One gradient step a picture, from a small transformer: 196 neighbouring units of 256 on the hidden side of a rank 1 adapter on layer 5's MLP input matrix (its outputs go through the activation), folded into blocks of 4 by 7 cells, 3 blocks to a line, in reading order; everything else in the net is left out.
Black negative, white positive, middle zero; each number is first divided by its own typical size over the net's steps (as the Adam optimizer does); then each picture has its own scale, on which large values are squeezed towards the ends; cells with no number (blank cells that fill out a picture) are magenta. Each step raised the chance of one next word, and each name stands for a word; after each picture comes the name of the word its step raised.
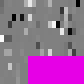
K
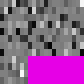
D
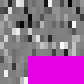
D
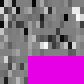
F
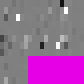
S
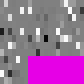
F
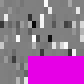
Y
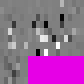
K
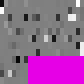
K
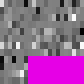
K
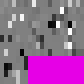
D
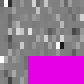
S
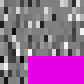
F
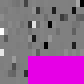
Y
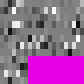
D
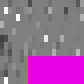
S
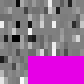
D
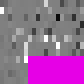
S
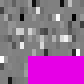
S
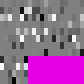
F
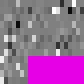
Y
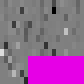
Y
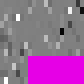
S
